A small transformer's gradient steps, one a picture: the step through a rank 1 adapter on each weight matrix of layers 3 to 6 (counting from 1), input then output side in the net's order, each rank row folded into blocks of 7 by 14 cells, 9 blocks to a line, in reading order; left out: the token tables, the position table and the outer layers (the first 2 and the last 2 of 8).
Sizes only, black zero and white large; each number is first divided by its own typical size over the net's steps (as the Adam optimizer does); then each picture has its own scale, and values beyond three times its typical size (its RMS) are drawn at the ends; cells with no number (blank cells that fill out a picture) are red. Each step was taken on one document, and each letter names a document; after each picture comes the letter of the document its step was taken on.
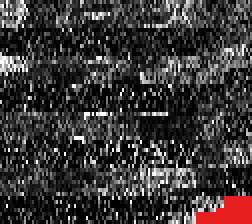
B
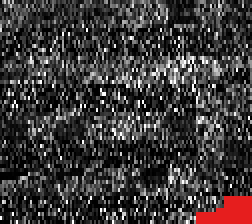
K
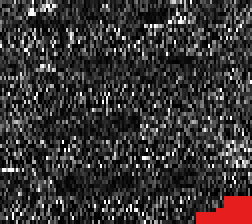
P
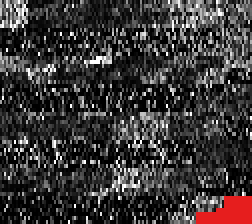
B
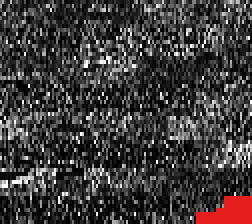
K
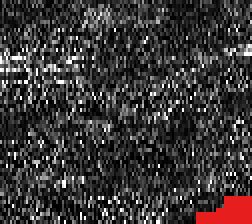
P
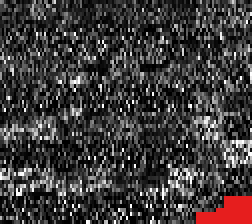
K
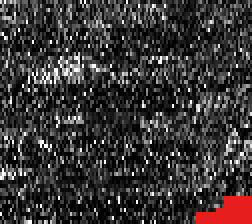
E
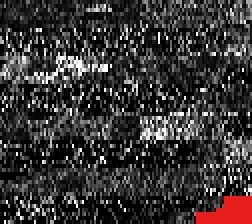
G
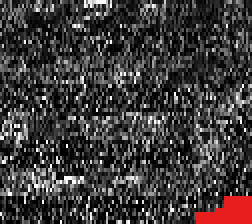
K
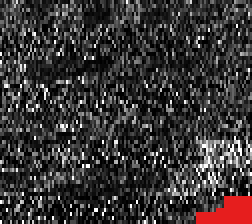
P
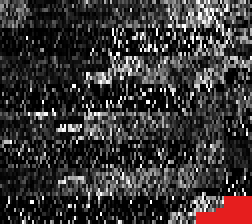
B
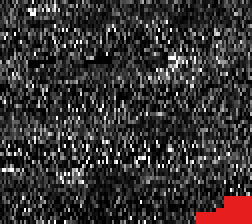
P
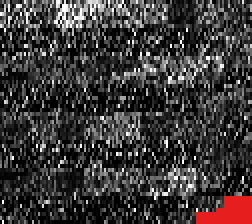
K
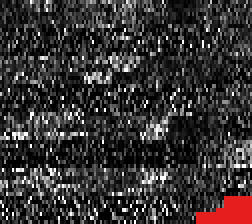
E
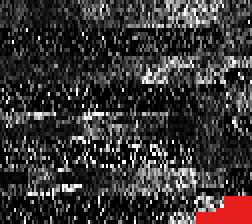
B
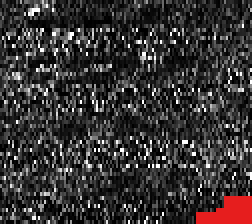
P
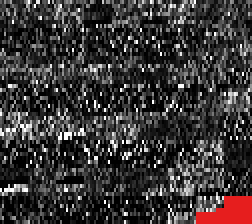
K
